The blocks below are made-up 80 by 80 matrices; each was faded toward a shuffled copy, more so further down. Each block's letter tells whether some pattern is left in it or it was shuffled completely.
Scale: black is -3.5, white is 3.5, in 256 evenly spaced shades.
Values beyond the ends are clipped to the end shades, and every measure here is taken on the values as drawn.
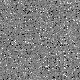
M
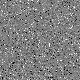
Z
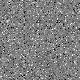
M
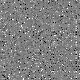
M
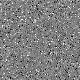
M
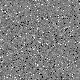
Z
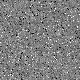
Z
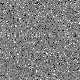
M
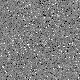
Z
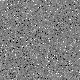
Z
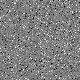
Z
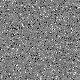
Z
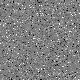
Z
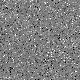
Z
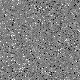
M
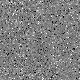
M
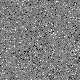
Z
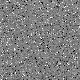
M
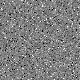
M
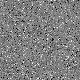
Z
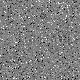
M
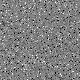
Z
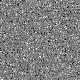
Z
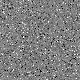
Z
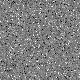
Z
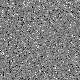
Z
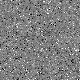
M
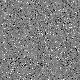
M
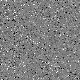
M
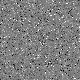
Z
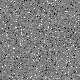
Z
